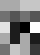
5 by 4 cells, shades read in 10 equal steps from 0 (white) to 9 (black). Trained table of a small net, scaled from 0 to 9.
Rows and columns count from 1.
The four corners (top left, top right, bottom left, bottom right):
3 2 5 7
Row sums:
10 22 18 22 17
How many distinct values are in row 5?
4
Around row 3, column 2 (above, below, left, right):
6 8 1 9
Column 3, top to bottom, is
2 5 9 3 3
